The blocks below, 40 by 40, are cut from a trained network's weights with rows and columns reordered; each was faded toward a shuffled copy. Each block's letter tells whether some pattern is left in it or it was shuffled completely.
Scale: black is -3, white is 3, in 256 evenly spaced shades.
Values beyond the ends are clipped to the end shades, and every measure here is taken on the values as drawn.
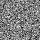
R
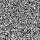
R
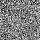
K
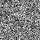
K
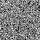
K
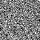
R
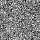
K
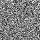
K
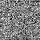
K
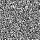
K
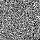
R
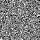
K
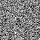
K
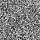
R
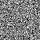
R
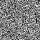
R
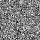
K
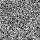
R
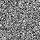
R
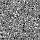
R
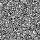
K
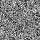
R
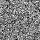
R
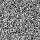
K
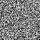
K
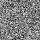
R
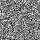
R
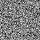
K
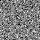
R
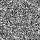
R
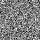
R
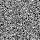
R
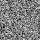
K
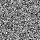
K
